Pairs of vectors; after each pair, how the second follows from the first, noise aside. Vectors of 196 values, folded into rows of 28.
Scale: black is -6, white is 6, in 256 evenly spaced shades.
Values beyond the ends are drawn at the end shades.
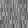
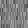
reversed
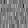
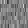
negated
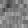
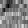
scaled up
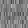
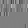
partly zeroed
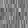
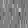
partly zeroed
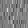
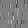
partly zeroed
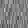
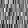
scaled up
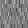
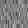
reversed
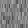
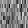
scaled up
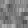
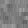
shrunk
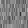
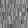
negated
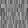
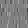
partly zeroed
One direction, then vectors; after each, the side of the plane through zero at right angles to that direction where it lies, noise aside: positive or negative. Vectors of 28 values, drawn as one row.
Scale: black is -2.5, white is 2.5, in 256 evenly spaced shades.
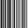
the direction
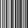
negative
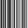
positive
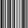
positive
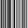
positive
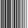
positive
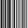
positive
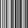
negative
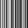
negative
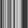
positive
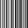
negative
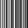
negative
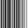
positive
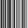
positive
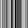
negative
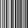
negative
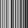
negative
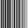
positive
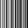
negative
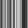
positive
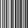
negative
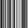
positive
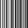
negative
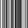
negative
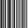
positive
